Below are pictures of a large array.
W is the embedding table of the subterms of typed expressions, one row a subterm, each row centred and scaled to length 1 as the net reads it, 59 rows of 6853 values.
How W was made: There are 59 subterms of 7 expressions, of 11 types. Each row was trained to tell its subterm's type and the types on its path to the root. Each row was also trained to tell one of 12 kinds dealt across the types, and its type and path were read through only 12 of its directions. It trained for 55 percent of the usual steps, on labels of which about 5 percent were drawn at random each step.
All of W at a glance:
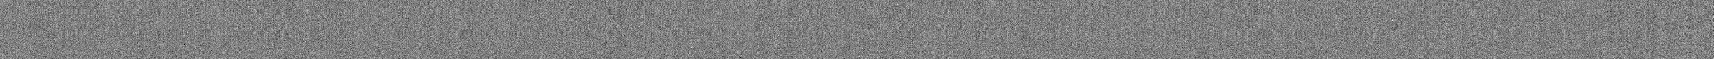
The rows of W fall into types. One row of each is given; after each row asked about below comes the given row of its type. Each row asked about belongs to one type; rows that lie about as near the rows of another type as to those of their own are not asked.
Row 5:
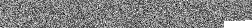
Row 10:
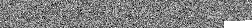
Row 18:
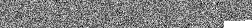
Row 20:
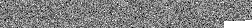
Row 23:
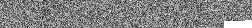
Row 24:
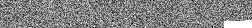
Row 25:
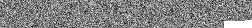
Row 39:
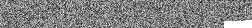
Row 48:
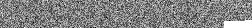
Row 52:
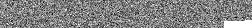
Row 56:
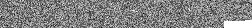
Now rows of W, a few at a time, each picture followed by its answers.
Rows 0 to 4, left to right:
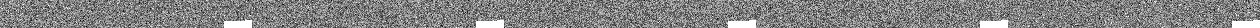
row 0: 39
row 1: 5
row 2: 56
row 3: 5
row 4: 5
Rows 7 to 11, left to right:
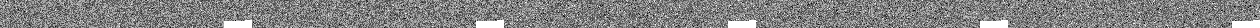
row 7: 39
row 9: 10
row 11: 39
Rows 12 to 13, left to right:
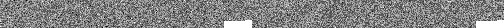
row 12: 10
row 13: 10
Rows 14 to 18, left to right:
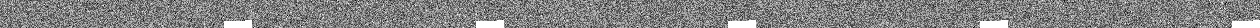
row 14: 20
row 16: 24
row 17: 24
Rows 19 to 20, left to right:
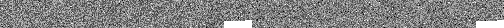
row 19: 20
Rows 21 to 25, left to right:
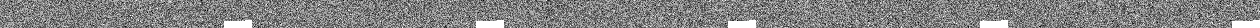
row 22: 24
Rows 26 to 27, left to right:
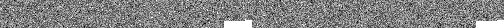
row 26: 5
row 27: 5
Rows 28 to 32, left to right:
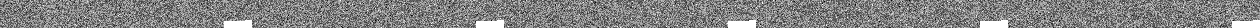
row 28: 39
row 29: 23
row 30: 56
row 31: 10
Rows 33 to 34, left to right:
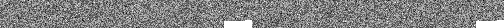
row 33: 10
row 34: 10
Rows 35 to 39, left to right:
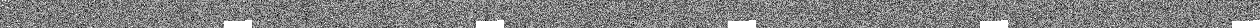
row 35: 56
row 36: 5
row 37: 56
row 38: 10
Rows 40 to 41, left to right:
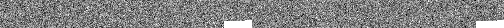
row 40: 23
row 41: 20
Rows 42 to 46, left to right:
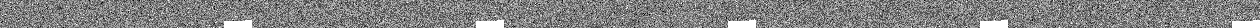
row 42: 39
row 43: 56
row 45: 56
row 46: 23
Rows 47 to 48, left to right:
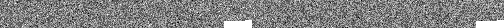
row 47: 56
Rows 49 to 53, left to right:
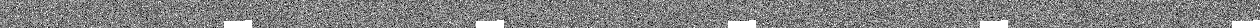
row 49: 39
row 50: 24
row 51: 52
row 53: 52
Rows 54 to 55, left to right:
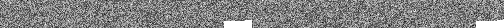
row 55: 5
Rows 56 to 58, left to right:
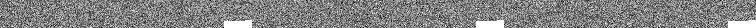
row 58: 23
